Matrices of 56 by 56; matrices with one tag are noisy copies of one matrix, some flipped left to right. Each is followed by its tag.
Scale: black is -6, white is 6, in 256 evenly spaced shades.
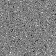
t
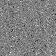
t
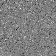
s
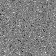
t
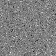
t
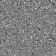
s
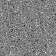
t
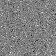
t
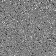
s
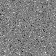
t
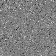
s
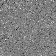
s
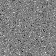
t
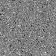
t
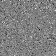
s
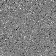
s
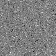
t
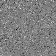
s
